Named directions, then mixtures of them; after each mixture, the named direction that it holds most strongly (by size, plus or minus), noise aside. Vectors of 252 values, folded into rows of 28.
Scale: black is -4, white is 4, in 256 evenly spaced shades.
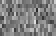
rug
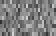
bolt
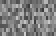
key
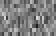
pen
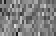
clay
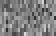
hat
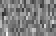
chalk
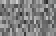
key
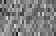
clay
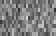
bolt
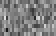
pen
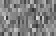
pen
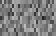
rug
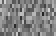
clay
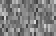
rug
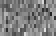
hat
